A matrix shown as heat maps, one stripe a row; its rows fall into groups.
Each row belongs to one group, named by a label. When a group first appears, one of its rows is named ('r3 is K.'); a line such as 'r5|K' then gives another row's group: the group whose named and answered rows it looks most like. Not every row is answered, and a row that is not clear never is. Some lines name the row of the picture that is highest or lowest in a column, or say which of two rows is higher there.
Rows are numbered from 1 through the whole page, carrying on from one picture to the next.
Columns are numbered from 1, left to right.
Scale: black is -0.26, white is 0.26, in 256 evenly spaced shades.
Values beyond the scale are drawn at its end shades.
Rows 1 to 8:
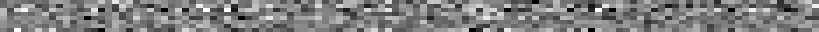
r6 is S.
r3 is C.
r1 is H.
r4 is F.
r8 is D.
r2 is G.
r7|H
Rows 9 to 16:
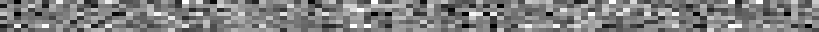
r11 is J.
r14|S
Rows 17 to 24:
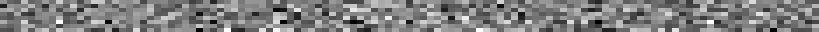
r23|G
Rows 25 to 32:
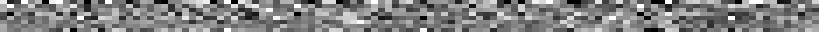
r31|D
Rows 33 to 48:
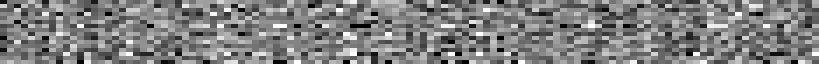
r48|J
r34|C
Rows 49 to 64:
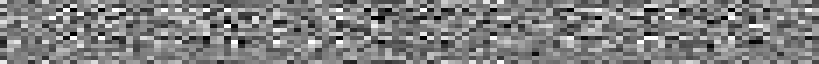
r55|C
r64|F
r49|F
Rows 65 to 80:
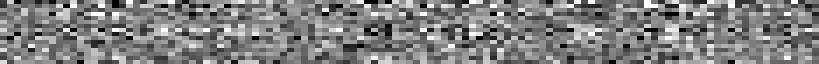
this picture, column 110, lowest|72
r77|F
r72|S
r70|F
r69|H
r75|D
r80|C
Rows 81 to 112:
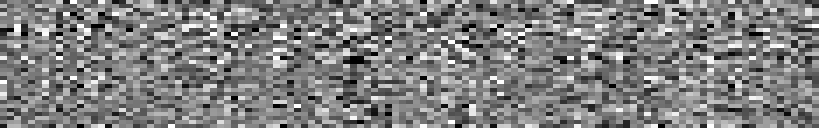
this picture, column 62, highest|88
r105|C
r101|F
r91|J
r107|J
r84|S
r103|S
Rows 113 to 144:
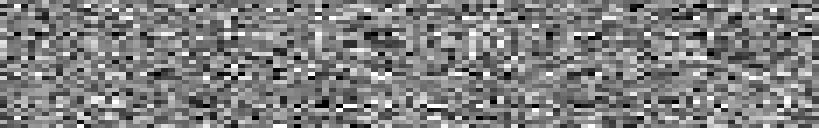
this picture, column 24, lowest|130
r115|H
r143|C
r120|F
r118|C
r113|F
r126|H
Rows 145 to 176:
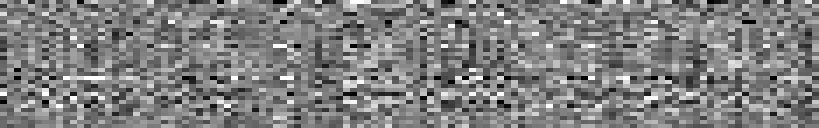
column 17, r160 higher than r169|Yes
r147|D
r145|J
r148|F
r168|F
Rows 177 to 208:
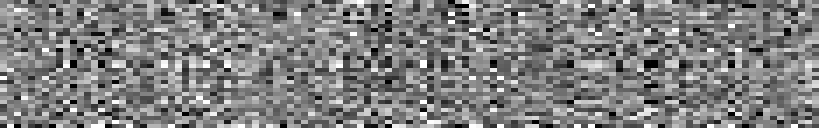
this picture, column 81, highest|177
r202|S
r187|S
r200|C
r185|D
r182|J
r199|F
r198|S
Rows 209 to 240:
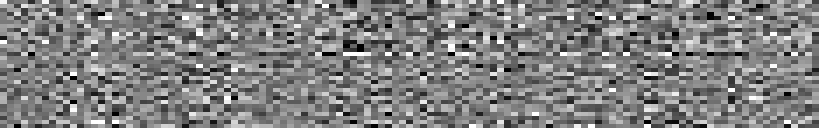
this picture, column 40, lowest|215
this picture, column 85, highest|240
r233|C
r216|G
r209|F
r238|H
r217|H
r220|J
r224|J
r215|J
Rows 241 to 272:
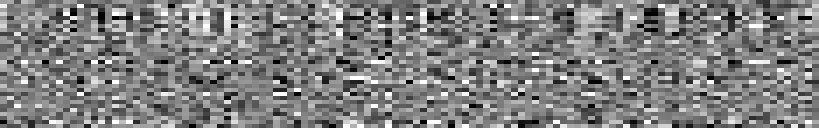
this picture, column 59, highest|245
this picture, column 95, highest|242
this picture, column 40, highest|264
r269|J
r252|H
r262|F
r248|S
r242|D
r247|C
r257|G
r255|H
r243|S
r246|S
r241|G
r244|S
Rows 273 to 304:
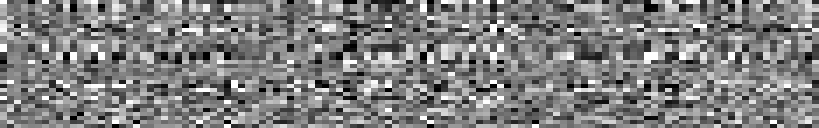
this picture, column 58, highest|288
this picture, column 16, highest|300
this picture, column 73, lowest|294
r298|H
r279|G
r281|G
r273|F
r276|F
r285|F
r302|S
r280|D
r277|H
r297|F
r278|F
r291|J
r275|S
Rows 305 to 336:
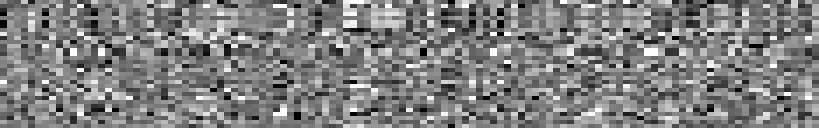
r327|C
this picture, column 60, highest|321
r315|S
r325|F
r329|H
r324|J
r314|H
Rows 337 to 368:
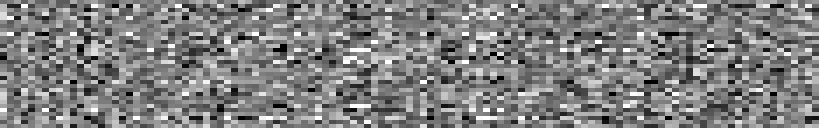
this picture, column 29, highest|345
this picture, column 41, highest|366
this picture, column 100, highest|338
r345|G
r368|S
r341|G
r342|C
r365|S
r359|C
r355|G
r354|G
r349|J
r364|F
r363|J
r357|S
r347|C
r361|F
